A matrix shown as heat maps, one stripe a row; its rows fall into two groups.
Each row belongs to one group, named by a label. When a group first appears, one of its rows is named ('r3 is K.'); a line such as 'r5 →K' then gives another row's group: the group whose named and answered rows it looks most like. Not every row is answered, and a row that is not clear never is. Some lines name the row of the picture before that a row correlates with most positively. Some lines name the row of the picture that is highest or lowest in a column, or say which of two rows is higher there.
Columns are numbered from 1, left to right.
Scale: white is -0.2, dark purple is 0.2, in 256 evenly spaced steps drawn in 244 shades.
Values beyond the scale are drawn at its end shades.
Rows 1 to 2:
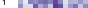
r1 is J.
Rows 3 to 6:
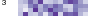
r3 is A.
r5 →J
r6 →A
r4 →J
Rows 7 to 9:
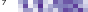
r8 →A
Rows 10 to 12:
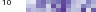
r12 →J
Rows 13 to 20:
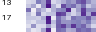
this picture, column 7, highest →16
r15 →J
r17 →A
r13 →A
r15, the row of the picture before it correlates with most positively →12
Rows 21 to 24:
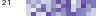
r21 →J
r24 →A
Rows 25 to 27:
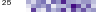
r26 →A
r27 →A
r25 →J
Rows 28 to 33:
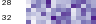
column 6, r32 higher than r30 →Yes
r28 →A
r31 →J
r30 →J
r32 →J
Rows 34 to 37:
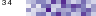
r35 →A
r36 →A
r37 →J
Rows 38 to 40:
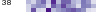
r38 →J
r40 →A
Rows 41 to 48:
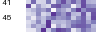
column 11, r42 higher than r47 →No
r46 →A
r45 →J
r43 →A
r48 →J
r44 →J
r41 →A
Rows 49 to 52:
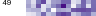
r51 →A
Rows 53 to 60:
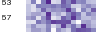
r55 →J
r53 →A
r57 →A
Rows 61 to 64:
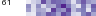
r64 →J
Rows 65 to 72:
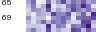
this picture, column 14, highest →68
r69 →J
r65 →A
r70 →J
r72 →A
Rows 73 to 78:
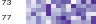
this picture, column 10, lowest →73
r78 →J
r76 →A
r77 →J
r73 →J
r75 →A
